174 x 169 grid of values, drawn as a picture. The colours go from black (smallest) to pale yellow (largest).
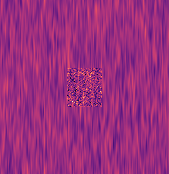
Roughest part: centre. Grain: streaks running down. Odd patch: rougher, in the centre. Histogram: heavy tails on both sides.
